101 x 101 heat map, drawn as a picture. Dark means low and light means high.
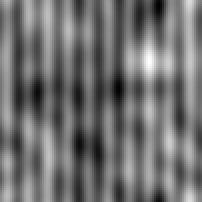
Stripes: upright, repeating 10 times. Slope: none. Lone odd cells: none.
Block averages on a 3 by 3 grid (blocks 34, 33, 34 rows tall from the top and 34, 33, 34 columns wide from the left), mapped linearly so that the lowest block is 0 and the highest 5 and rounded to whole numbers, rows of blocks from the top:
425 | 104 | 414
